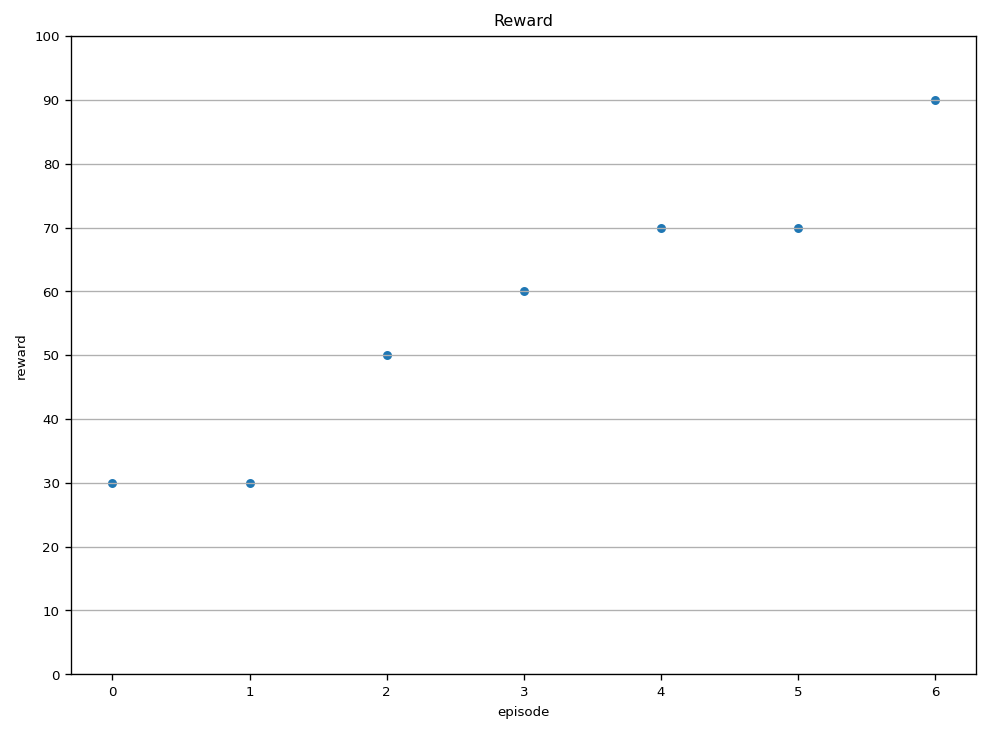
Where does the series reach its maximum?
6
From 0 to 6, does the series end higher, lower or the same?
higher
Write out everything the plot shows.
Title: Reward
x-axis: episode, ticks 0 1 2 3 4 5 6
y-axis: reward, ticks 0 10 20 30 40 50 60 70 80 90 100
Values:
30 30 50 60 70 70 90
